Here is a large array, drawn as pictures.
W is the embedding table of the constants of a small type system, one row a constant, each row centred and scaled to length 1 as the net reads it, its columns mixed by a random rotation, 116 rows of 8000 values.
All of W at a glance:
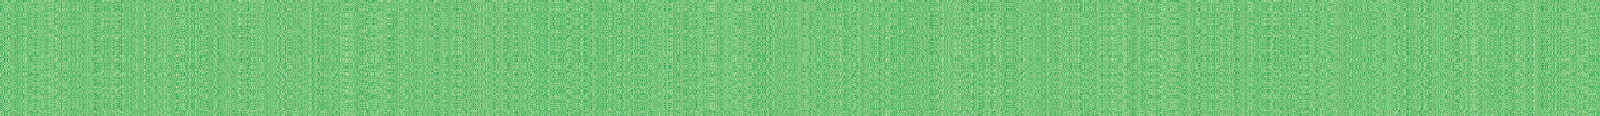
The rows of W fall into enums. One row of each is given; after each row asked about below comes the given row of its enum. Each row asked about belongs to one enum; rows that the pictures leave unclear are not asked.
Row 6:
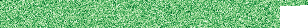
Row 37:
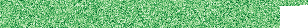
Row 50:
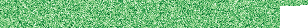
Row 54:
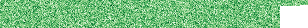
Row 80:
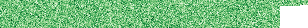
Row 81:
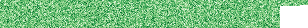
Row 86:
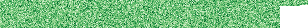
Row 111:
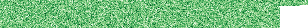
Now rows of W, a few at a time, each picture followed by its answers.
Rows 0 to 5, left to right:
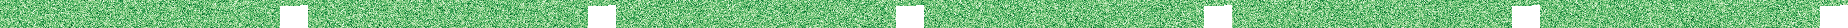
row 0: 50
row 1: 50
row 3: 80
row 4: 86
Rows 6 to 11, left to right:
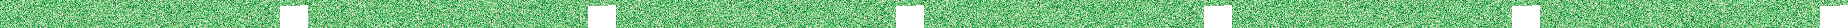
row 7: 54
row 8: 6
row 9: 6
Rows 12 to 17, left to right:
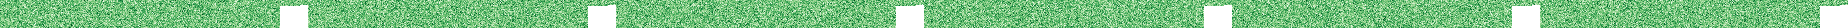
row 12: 50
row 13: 86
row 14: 37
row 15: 81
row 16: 80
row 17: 86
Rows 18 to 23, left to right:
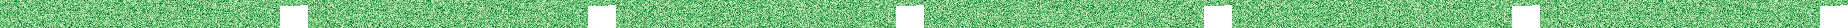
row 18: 50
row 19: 50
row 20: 81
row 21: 6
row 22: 81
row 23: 50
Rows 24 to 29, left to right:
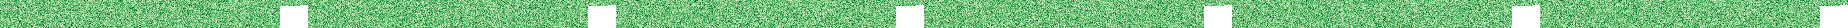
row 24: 50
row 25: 81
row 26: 37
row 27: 54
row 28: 80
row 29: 37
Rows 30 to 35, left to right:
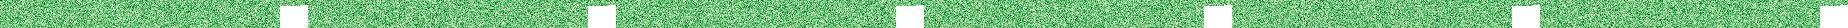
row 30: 6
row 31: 111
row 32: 6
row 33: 80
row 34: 86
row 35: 50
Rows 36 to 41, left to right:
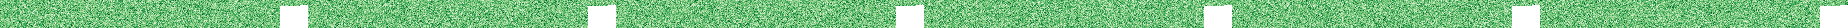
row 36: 50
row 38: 37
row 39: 81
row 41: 6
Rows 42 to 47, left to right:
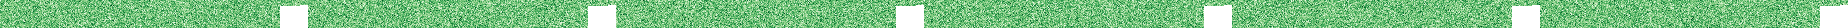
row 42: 54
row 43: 80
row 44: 86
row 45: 81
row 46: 6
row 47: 80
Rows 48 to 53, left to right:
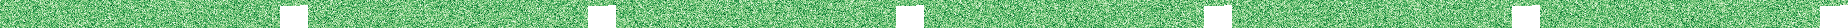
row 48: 54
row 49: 6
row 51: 80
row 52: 81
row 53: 80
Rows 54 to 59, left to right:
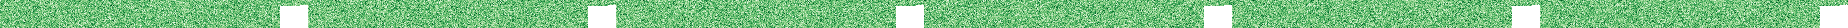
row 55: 86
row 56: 86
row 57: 6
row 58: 37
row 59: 37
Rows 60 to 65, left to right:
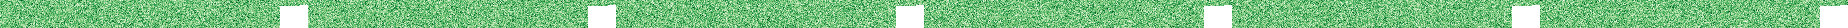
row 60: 37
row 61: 86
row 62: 80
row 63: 6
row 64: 81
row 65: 6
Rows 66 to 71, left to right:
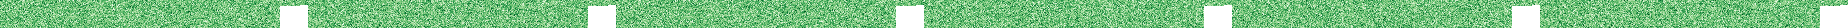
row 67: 50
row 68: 6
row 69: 81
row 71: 50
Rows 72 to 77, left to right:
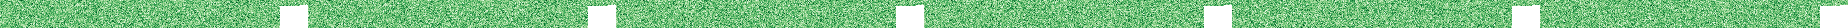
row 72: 37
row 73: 37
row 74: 86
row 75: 86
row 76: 50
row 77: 54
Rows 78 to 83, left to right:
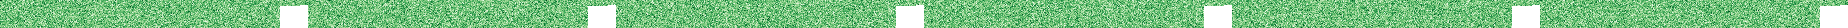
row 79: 37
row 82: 50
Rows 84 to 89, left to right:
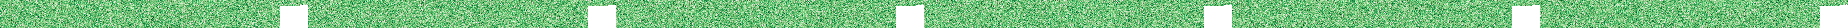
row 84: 80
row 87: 86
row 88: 50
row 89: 37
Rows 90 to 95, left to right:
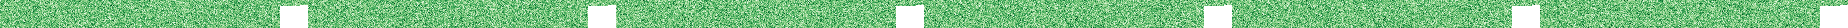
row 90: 54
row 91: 81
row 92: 86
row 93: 80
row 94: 80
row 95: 50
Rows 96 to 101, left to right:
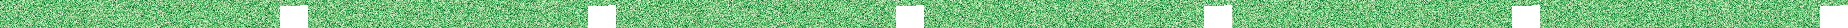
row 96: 6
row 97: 50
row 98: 6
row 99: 80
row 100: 86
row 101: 81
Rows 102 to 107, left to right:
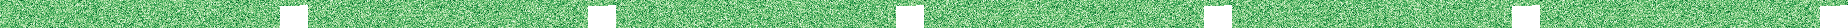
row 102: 37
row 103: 6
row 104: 54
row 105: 6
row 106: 81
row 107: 6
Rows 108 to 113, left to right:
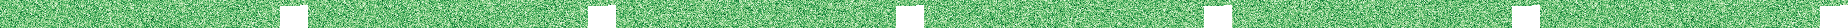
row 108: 80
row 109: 80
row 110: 50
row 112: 86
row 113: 80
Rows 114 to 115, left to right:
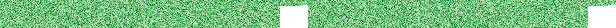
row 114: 111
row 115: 80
